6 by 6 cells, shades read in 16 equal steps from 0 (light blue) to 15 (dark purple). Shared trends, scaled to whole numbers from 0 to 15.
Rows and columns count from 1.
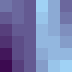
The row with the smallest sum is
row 1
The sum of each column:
68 56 54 12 14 26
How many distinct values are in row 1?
5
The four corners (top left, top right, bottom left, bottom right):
7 8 15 0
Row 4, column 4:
2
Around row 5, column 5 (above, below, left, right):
2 1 3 2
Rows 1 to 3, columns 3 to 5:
9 0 3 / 9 1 3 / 9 2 3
